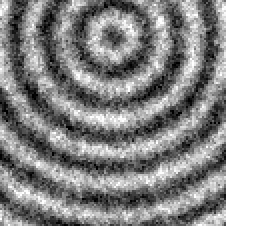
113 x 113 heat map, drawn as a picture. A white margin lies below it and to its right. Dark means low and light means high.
The field is mottled with small blotches. No overall slope runs across the table. Concentric rings centre on the top middle. Overall the values sit about 50% of the way up the scale.
